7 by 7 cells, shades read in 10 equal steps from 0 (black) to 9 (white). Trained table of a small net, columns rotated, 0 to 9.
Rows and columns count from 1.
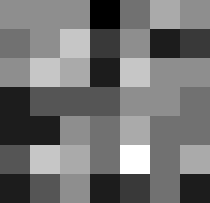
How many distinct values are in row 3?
4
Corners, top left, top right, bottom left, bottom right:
5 5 1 1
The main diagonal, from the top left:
5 5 6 3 6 4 1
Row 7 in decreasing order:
5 4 3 2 1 1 1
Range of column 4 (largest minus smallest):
4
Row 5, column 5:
6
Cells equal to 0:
1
